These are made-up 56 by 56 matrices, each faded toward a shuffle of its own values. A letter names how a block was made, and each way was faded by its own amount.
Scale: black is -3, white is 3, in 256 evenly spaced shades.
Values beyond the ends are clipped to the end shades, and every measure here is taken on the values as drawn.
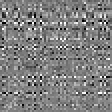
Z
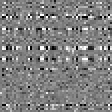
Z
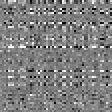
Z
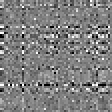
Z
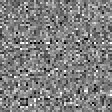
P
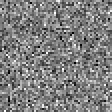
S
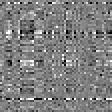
Z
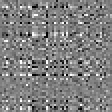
Z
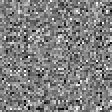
P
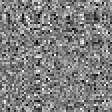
P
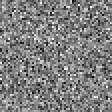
S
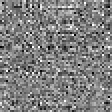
P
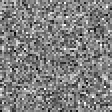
S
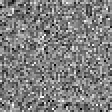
S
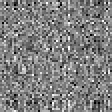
P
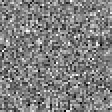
S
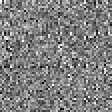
P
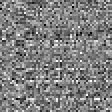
P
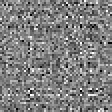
P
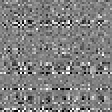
Z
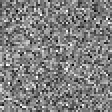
S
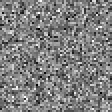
S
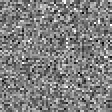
S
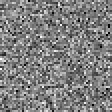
S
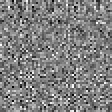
P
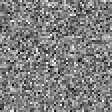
S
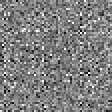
P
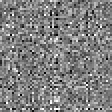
P
